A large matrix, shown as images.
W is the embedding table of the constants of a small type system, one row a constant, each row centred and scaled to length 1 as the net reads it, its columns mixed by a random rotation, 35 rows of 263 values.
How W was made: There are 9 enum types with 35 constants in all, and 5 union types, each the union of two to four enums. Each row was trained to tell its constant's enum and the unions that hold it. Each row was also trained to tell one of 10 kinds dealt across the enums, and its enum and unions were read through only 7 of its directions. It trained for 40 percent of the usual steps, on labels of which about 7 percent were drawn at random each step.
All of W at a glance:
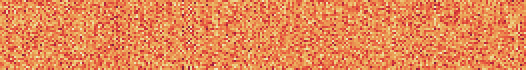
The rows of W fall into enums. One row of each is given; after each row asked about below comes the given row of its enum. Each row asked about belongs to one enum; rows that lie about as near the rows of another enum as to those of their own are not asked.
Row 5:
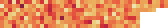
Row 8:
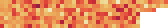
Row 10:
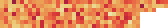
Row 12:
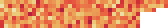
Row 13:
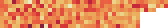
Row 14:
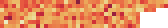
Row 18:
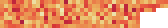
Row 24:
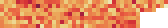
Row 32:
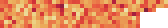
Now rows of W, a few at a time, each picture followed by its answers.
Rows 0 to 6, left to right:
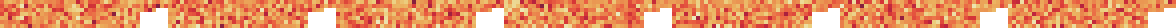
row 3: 5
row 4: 8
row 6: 5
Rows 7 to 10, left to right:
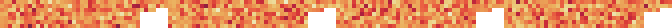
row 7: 13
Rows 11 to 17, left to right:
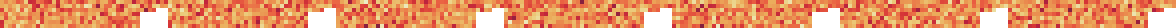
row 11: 32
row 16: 24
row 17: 32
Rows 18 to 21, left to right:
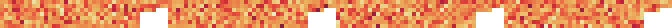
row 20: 10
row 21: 24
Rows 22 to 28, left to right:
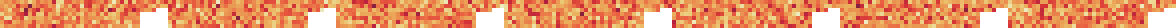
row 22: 18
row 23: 24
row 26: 32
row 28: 5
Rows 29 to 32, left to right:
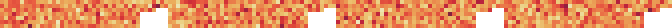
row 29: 8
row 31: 14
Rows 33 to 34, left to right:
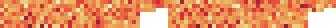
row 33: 8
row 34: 13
